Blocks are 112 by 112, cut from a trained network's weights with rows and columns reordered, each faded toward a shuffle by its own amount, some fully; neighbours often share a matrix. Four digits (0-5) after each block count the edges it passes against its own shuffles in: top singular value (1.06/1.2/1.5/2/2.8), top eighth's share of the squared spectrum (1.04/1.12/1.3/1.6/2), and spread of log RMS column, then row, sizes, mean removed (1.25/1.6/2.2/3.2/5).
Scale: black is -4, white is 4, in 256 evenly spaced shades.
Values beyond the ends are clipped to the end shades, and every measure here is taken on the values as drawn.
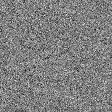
1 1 0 0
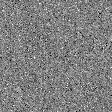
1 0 0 0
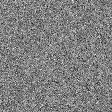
0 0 0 0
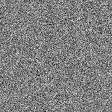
2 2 0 0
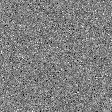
0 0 0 0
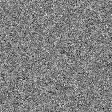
0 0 0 0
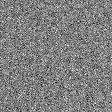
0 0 0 0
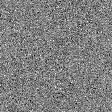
0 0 0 0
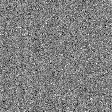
1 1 0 1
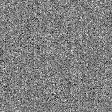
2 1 0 1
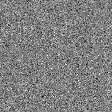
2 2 0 2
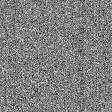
2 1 0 1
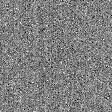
2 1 0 1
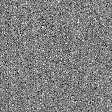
1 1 0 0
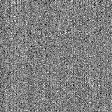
3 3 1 2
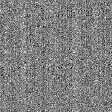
3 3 0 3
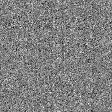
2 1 0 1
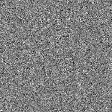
1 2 1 2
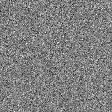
1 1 0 0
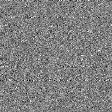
2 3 0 3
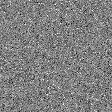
0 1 0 0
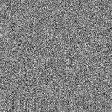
3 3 1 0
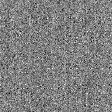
2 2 0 2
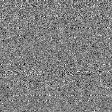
2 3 0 3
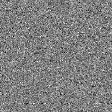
2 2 0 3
